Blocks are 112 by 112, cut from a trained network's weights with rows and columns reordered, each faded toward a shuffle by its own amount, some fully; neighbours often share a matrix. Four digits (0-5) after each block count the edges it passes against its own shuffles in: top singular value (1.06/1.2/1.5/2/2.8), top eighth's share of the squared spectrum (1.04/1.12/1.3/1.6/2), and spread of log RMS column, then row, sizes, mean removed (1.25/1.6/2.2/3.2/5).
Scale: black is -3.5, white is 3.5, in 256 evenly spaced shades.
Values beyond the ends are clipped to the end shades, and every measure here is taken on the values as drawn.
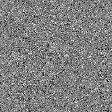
2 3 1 2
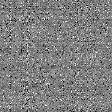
2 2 3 0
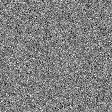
0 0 0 0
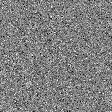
0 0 0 0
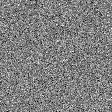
0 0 0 0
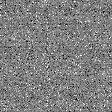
2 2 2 0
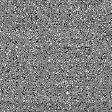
2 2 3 0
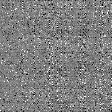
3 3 3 0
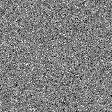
1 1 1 0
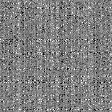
4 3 0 3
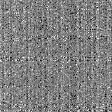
4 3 0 3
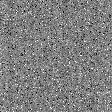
1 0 0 0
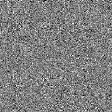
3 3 2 2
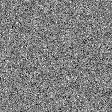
0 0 0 0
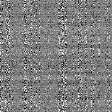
3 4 4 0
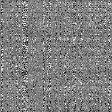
3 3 4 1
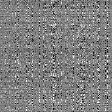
3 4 4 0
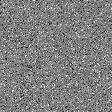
0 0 0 0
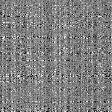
4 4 0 4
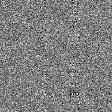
3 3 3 1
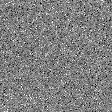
1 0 0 0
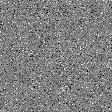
1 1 1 0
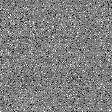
2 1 1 0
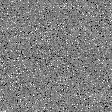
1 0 0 0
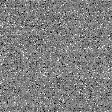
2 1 1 0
